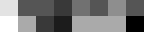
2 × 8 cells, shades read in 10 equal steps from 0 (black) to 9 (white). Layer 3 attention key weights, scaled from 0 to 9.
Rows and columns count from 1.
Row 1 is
8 3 3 2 4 3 5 3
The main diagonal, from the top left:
8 6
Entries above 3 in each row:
3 5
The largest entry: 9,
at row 2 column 1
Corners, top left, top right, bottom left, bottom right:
8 3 9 0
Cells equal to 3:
4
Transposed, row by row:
8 9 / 3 6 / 3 2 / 2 1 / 4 6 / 3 6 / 5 6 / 3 0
